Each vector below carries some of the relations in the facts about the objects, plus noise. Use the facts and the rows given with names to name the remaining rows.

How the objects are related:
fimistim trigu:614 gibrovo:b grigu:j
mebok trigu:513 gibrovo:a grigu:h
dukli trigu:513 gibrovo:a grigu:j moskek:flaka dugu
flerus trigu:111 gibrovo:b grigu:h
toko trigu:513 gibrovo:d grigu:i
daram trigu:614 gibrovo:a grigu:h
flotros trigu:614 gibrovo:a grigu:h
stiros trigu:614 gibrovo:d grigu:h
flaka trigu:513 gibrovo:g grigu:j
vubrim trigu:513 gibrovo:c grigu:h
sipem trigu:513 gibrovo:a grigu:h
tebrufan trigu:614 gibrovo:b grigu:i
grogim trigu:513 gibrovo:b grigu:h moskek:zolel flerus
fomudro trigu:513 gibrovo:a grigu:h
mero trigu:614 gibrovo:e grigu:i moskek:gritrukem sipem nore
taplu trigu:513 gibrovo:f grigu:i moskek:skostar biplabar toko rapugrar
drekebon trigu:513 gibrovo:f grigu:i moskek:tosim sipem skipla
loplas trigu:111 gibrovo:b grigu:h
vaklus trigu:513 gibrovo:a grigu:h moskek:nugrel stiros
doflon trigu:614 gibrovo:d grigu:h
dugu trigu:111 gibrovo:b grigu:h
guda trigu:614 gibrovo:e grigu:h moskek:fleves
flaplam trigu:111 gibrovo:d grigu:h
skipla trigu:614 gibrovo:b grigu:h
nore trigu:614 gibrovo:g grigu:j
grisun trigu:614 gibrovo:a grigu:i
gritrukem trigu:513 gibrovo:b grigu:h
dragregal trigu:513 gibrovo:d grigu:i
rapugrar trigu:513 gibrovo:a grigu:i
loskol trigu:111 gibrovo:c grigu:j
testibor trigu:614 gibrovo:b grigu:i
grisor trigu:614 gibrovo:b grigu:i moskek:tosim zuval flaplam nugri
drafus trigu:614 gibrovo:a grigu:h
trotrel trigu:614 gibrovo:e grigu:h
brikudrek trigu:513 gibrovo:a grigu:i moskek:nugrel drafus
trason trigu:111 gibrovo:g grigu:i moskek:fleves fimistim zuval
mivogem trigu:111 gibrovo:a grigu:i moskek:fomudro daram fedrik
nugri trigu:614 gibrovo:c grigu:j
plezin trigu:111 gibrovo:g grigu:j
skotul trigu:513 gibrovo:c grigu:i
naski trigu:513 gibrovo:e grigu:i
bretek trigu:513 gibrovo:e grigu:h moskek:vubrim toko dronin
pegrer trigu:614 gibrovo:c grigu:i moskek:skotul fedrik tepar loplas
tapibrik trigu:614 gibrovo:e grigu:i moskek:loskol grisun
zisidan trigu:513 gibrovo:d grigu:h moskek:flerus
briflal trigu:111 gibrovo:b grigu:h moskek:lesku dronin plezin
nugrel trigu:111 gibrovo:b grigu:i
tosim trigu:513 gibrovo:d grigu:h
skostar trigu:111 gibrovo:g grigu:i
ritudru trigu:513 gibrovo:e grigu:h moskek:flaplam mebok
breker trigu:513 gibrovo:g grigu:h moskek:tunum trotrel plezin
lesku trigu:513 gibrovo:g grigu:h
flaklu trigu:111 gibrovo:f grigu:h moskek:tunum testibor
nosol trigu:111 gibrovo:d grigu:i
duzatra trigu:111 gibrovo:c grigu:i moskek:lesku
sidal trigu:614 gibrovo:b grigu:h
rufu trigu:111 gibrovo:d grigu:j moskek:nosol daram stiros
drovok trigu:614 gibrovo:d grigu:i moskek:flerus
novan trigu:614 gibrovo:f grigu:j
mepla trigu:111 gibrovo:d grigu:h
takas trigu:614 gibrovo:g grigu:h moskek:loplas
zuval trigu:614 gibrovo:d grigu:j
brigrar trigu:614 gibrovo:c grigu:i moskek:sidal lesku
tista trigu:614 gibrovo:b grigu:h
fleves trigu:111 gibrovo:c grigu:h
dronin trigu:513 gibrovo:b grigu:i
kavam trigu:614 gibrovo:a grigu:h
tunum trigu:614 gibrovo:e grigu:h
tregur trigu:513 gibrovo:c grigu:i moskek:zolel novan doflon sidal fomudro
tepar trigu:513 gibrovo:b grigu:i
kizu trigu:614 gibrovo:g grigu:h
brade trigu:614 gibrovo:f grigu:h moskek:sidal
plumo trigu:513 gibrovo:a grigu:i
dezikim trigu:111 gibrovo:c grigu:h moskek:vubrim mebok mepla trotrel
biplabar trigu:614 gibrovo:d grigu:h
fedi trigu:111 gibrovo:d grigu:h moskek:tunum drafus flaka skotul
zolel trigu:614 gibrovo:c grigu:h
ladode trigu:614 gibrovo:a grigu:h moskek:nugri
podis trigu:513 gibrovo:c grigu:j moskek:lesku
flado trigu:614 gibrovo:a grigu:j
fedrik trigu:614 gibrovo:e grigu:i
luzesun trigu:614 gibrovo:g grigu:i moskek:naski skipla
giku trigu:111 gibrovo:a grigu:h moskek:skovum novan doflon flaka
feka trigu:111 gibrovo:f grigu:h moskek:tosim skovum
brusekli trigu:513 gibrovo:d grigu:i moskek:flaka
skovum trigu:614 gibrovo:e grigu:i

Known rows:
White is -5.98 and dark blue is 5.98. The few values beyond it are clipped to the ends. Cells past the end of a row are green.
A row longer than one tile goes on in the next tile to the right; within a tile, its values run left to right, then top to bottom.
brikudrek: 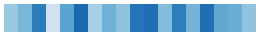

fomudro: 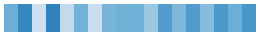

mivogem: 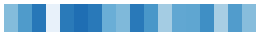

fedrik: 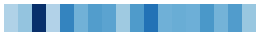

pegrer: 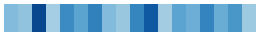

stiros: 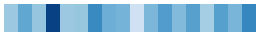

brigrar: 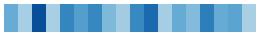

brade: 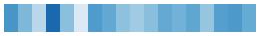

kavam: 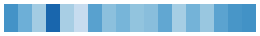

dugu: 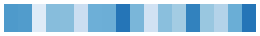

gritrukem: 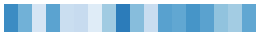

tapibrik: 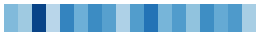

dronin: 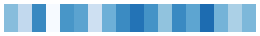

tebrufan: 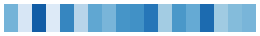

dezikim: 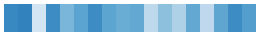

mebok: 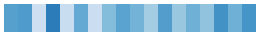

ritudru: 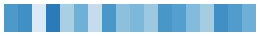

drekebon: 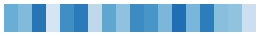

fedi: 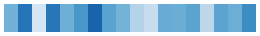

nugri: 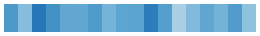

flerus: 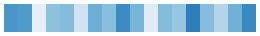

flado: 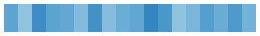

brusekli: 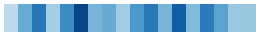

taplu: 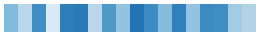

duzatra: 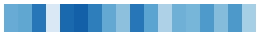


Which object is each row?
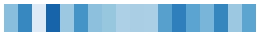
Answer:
zisidan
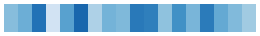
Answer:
plumo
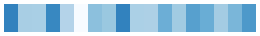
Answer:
skipla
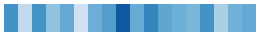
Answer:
fimistim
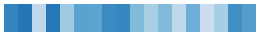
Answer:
fleves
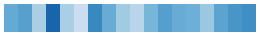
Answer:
takas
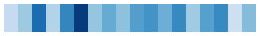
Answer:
toko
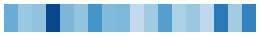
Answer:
biplabar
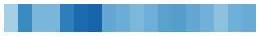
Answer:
rufu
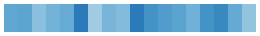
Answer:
podis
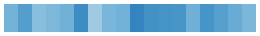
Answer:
dukli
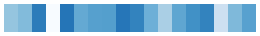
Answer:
nugrel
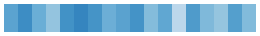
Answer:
loskol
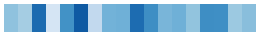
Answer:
rapugrar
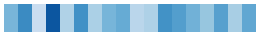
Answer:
tosim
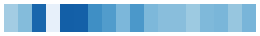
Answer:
skostar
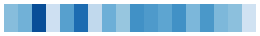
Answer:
naski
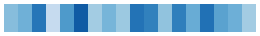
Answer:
tregur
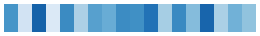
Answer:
grisor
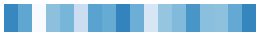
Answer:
briflal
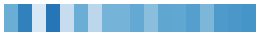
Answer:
vaklus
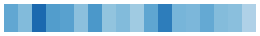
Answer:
nore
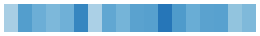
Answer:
flaka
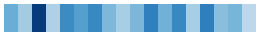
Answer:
luzesun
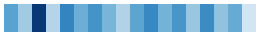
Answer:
mero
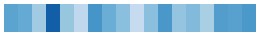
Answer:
kizu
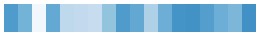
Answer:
grogim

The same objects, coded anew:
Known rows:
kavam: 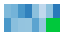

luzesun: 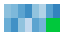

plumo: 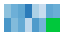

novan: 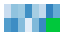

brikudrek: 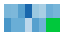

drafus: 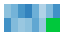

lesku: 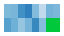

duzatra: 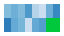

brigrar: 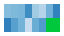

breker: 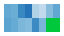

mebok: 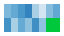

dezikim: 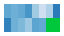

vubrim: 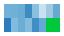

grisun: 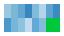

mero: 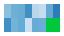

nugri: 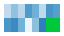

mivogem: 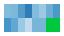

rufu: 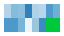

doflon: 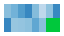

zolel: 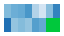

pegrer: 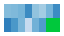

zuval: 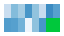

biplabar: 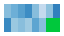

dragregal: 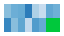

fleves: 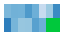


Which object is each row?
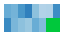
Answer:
fedi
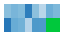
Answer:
skotul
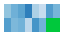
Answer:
dronin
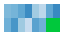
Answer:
trason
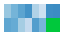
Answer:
skostar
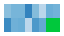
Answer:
naski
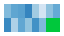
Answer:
tosim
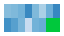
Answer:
tapibrik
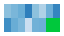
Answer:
drovok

